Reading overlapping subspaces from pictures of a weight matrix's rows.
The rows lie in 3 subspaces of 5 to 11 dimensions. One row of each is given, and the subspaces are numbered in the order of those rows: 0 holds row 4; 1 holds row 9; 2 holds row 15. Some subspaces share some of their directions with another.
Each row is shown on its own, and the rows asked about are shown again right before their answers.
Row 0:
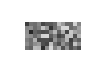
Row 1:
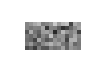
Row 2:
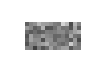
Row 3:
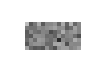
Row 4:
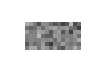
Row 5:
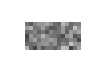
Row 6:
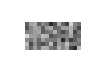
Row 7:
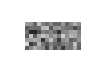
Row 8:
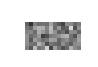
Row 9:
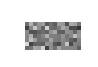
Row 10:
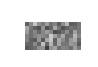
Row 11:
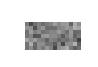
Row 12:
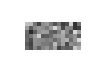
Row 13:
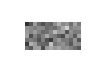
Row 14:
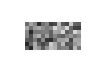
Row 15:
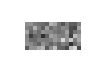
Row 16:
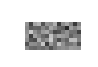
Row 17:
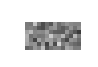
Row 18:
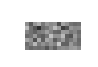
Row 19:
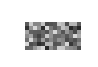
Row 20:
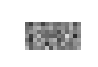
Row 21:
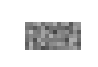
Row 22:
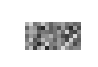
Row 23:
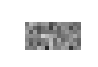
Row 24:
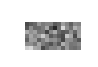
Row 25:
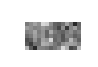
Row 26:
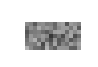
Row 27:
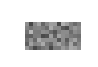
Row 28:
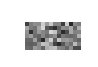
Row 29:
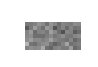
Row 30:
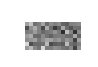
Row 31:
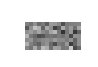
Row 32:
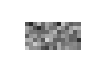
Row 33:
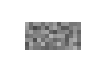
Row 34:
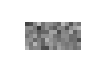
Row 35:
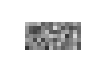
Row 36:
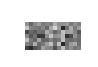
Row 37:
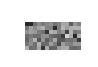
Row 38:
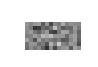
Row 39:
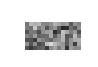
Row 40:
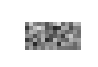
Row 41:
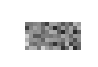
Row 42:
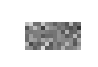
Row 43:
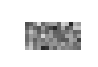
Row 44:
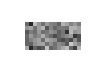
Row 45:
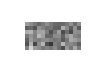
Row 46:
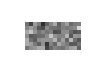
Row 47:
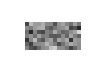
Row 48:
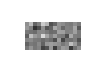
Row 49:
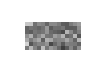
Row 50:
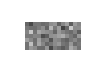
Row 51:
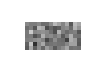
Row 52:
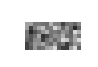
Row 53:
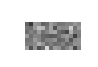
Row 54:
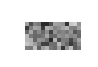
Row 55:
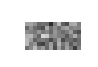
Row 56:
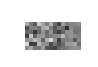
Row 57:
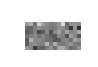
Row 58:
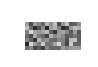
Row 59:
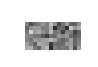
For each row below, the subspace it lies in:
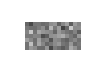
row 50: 2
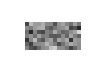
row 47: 2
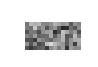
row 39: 0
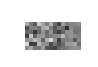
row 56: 1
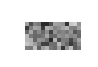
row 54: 2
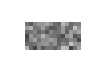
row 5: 2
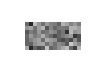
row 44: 2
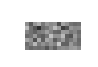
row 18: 0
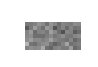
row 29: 1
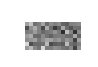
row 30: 1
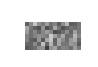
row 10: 2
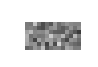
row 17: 2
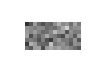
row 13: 1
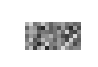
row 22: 2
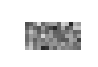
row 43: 0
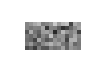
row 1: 0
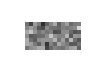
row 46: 2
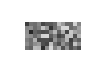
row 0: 1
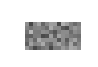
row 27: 2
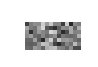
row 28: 2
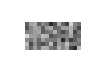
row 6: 2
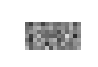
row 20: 2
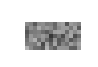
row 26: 2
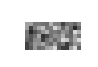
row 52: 2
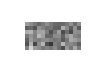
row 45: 0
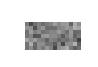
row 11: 0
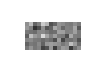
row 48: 2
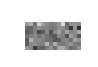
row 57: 2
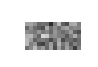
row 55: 2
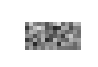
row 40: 0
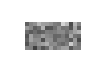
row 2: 2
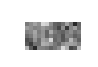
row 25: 2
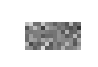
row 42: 1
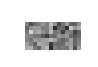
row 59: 1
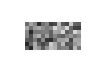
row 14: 1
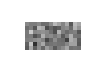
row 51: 0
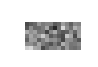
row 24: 0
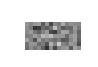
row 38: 2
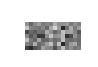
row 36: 0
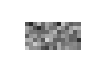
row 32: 0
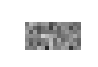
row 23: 2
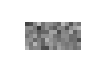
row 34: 0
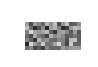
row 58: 1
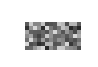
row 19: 1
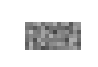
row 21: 0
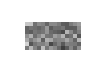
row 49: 1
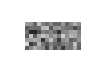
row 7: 1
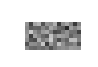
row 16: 2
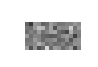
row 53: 2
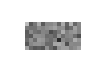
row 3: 2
